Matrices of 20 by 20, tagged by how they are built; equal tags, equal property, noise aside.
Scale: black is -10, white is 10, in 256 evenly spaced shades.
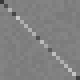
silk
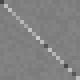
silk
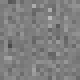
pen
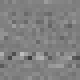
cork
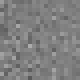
pen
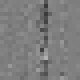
pen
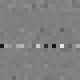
cork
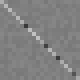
silk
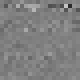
cork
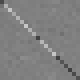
silk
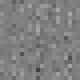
pen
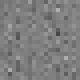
pen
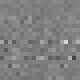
cork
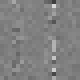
pen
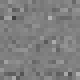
cork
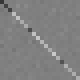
silk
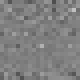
cork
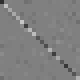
silk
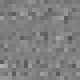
cork
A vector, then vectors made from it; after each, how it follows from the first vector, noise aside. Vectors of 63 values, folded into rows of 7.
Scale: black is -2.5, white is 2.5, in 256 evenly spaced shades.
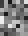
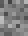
shrunk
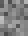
shrunk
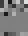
partly zeroed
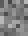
shrunk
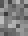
shrunk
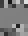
partly zeroed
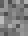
shrunk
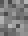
shrunk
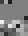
partly zeroed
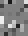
partly zeroed
